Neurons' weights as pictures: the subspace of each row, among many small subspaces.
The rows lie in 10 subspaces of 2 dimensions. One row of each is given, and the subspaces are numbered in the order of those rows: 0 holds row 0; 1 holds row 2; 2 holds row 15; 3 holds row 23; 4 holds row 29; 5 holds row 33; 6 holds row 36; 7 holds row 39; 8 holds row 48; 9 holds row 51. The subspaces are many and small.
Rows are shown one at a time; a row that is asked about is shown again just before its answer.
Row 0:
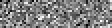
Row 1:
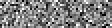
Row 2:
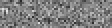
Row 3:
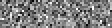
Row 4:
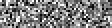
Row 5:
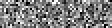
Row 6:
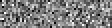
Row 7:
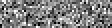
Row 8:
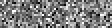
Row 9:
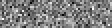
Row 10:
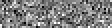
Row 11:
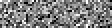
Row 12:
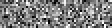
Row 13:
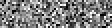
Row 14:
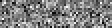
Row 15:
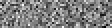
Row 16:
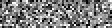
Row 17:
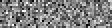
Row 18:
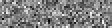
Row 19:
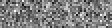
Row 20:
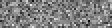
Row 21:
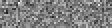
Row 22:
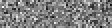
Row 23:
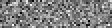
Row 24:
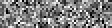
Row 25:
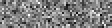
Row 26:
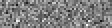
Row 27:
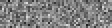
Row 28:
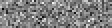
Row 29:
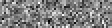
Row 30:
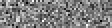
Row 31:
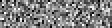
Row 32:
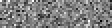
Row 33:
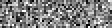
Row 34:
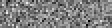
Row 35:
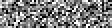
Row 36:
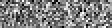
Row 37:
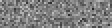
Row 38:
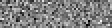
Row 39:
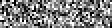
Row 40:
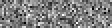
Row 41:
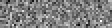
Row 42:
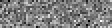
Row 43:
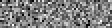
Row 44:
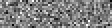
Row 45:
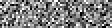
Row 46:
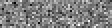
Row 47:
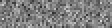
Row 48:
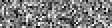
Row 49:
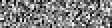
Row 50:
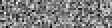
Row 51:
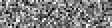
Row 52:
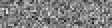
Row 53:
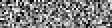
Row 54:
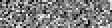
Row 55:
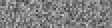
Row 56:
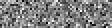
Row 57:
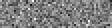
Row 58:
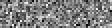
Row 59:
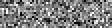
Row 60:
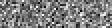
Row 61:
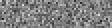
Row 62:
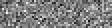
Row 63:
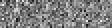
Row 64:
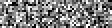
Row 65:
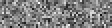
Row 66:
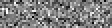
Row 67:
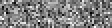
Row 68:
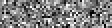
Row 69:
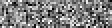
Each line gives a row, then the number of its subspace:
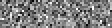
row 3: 8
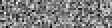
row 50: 1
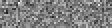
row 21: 1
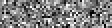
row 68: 6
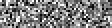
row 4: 9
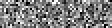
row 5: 6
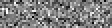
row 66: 1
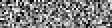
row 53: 5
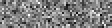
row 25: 6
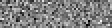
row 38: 5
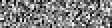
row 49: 7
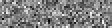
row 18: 4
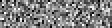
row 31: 7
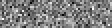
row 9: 8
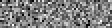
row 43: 5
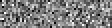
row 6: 7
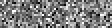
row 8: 2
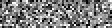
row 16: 3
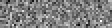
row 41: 8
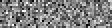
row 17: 5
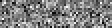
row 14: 4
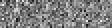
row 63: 4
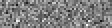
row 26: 9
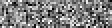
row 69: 5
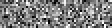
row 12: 6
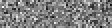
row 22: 1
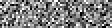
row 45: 2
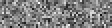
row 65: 6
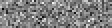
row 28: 7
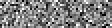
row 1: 2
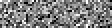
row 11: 0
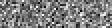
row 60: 2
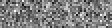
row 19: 6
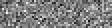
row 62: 7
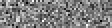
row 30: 9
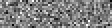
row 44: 3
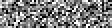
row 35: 7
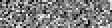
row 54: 0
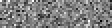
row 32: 0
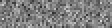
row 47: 4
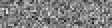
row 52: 1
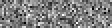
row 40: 8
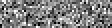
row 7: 0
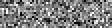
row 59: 1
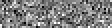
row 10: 0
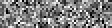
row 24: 4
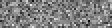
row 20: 3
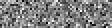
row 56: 2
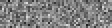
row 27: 8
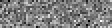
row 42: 0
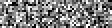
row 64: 5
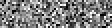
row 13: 2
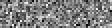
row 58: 8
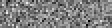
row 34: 9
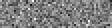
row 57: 3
